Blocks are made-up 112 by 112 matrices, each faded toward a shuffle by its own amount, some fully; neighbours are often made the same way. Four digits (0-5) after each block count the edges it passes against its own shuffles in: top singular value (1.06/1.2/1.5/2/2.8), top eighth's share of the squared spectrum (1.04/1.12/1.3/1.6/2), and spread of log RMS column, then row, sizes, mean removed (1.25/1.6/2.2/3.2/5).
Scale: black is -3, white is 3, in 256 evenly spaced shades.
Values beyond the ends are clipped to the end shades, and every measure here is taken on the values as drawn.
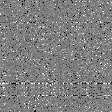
4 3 1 2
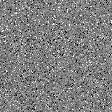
3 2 1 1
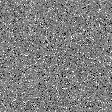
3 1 0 0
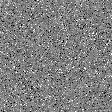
2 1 0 0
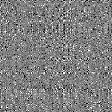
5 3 2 3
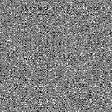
4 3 2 2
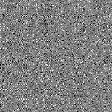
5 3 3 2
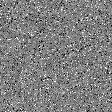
2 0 0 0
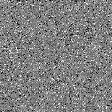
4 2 1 1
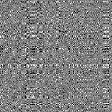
5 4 3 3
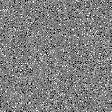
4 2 1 1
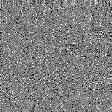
4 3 2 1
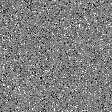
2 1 0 0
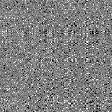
4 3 2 2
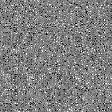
4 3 2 2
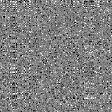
4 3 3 2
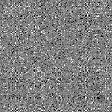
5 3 2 2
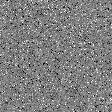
0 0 0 0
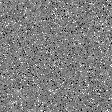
0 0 0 0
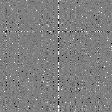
5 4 2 1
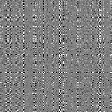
5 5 4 3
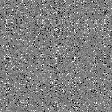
4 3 2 2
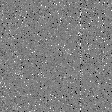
3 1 1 0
